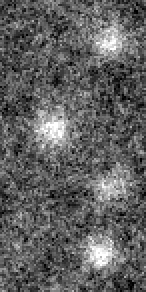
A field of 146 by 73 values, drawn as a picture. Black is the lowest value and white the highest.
Odd rows or columns: none. Mirror symmetry: none. Bumps: four. Slope: none. Grain: blotchy.
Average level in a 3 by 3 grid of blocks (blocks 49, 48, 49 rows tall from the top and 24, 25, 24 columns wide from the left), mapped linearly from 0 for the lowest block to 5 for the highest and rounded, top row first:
0 2 3 / 2 5 2 / 1 2 3
